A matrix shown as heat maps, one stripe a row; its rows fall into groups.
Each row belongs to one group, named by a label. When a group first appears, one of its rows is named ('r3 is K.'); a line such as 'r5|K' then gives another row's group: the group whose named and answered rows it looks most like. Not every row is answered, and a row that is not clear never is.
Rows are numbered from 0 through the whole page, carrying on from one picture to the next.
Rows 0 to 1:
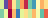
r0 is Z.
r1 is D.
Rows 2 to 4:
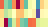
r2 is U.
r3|U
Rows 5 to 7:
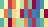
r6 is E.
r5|D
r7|D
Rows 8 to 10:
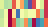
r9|D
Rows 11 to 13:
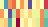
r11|Z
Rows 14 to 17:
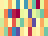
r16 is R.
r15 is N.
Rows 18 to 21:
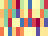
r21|U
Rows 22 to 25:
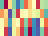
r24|E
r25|E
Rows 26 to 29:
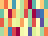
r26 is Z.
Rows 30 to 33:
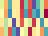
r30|E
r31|E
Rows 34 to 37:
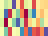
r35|Z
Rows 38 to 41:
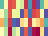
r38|D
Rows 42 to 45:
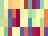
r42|D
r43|N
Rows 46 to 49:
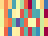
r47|E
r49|E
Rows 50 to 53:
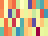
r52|R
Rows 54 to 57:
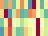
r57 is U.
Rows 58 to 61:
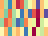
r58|U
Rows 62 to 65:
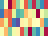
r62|D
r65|E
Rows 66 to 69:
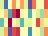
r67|N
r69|N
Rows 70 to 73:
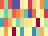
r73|R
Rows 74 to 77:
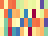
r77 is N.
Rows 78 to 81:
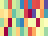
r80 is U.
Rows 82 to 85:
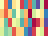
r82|E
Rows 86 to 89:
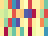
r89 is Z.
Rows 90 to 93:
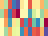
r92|E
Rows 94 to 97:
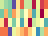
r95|R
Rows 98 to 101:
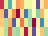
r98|U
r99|U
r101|Z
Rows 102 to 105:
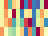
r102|E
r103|R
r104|Z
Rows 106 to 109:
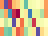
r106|U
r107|N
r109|U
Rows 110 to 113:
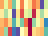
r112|Z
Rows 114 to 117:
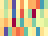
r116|R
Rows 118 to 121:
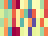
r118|N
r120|R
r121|N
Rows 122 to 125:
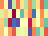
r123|R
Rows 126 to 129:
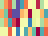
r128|N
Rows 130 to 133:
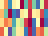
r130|E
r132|Z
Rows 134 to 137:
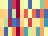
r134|N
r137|U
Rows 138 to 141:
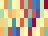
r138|E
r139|D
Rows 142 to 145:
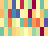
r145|R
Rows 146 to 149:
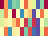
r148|D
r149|E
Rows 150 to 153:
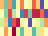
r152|N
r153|R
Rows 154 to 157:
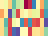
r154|Z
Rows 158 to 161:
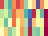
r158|U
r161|E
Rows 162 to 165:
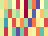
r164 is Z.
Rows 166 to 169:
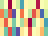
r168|Z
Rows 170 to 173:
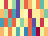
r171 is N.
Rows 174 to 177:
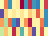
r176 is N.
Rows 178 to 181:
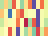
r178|R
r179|U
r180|D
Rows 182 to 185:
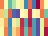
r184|E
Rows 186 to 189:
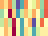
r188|R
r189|R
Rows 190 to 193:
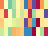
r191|Z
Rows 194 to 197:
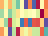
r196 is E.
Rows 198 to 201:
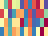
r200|E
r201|R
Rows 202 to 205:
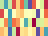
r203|U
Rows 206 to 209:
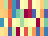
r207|Z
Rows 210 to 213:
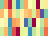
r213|N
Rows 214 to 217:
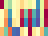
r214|U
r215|E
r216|E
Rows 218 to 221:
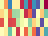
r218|E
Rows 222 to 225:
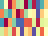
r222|D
